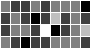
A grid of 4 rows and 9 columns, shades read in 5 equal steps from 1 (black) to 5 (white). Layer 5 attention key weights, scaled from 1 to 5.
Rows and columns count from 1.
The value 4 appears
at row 2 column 6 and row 3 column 9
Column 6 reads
3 4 1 3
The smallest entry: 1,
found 4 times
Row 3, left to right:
2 3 3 2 5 1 2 3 4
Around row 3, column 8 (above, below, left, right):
3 3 2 4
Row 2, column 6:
4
